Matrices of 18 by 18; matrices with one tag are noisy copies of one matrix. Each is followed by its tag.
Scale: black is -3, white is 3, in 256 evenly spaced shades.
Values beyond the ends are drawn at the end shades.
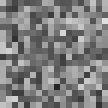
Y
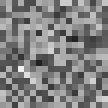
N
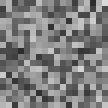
N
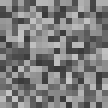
N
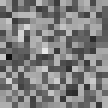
N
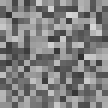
N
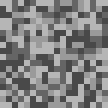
N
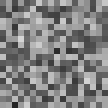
N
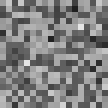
N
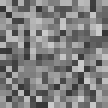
N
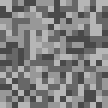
N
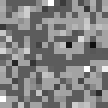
Y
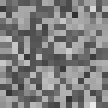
Y
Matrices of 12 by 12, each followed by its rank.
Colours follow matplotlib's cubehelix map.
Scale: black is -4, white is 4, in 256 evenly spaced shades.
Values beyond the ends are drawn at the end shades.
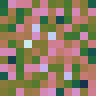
full rank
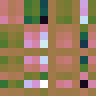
one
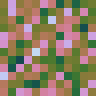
full rank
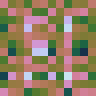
two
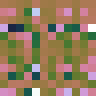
two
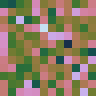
full rank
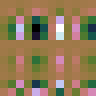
one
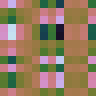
one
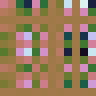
one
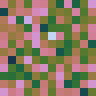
full rank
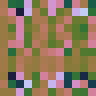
two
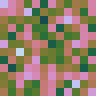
full rank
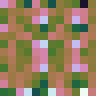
two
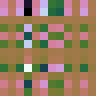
one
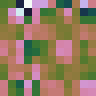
two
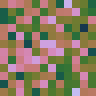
full rank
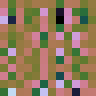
two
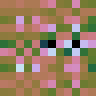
two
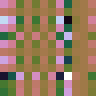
one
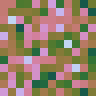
full rank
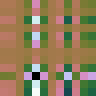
one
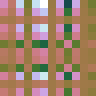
one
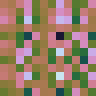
two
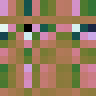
one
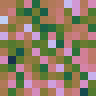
full rank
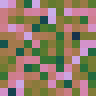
full rank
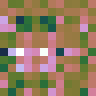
two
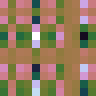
one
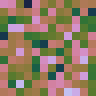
full rank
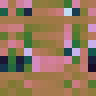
two
